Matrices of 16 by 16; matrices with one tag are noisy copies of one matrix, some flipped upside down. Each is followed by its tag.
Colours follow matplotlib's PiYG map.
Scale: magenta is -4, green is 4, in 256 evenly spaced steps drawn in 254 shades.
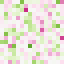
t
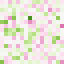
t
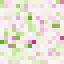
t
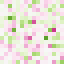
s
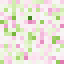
t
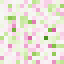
s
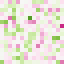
t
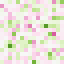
s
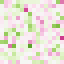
t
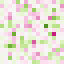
s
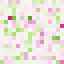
t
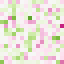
t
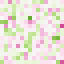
t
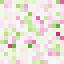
t
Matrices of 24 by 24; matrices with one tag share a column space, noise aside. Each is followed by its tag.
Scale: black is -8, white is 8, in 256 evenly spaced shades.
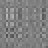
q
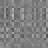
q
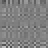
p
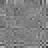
p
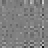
p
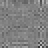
p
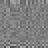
p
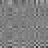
p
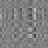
q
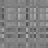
q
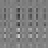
q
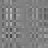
q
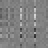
q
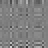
p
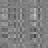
q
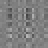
q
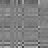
p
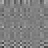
p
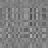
q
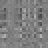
q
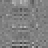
p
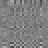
p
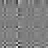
p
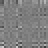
p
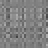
q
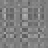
q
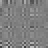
p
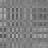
q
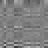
p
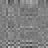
p
